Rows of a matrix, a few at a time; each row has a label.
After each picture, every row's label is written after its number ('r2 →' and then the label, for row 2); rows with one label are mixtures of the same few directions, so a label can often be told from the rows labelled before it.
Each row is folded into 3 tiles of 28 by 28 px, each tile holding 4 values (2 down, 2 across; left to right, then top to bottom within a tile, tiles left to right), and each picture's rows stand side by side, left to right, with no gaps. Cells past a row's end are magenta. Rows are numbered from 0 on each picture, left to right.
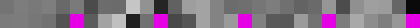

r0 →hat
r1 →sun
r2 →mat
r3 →sun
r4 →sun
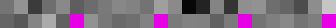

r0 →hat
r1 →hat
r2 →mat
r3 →sun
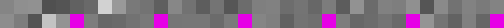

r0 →sun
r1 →mat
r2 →mat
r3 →mat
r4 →hat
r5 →hat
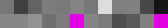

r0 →mat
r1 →mat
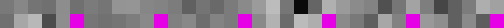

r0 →sun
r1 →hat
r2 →mat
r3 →sun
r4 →sun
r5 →mat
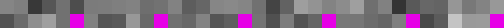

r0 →hat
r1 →sun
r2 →sun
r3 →sun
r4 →mat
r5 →mat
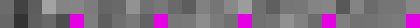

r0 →sun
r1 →sun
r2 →mat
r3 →mat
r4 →hat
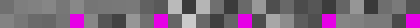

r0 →hat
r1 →sun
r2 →hat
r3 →hat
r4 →hat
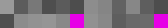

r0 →hat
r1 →mat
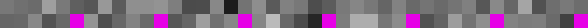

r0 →sun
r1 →hat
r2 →mat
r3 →hat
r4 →sun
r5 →mat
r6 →hat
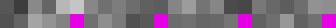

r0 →mat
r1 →hat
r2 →mat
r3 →sun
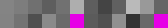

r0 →sun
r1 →sun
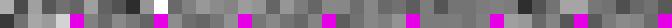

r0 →hat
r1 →sun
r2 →hat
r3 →hat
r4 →hat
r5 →mat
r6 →mat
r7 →hat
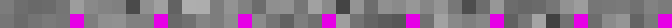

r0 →sun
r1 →sun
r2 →mat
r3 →mat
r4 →hat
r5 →sun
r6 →sun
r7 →sun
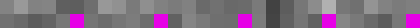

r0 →mat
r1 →mat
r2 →hat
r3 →sun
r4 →hat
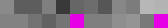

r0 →mat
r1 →mat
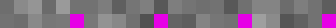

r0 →mat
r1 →hat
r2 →mat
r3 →mat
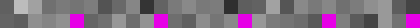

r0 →mat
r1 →mat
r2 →mat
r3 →hat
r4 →sun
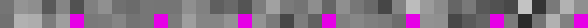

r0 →sun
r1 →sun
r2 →sun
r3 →mat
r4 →sun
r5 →mat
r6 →hat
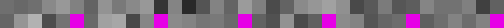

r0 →sun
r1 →sun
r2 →mat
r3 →sun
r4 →mat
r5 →mat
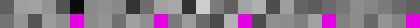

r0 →sun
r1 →sun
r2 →hat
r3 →hat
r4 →sun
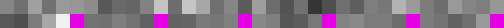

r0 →hat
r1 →sun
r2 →mat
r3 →mat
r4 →mat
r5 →hat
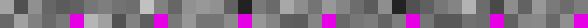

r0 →hat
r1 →mat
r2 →sun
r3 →hat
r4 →mat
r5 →sun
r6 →hat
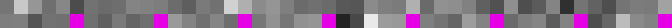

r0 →mat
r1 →sun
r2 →mat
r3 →sun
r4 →mat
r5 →sun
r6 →mat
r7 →mat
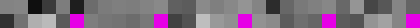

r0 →hat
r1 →hat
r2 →mat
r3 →mat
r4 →hat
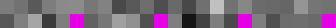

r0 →sun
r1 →hat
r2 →sun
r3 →sun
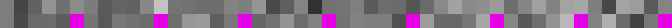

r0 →sun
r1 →sun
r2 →sun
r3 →mat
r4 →hat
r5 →hat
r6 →hat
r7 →hat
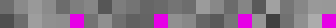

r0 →mat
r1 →hat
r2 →hat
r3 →hat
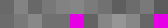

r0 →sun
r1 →hat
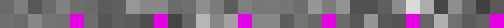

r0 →hat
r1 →sun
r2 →mat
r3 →mat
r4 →sun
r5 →hat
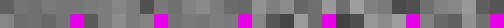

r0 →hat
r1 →mat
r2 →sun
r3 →sun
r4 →mat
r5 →sun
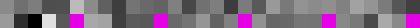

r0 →sun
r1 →mat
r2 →mat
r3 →hat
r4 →sun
